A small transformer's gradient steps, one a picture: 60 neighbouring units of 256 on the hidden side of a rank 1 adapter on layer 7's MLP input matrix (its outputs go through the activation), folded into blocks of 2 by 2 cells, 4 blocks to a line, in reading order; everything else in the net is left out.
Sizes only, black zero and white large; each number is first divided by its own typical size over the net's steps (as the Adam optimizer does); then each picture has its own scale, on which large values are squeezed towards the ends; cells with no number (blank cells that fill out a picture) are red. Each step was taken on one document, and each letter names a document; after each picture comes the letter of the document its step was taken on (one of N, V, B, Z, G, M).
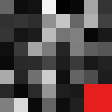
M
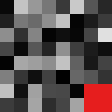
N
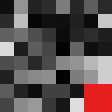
N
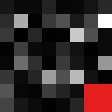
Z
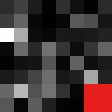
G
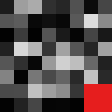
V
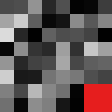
V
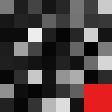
Z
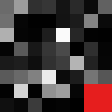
G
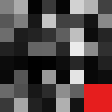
M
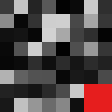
M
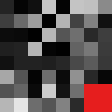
M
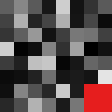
N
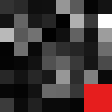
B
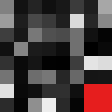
Z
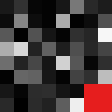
N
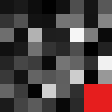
Z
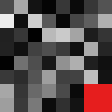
V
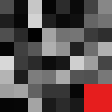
V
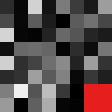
V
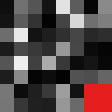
N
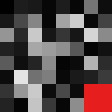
N
